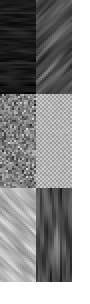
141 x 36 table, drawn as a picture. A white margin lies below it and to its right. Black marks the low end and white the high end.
It is made of 3 by 2 panels. Panel 1,1: very low, streaked across, faint in contrast. Panel 1,2: low, slanting up to the right. Panel 2,1: middling, fine-grained, strong in contrast. Panel 2,2: high, checkered. Panel 3,1: high, slanting down to the right. Panel 3,2: low, streaked downward.
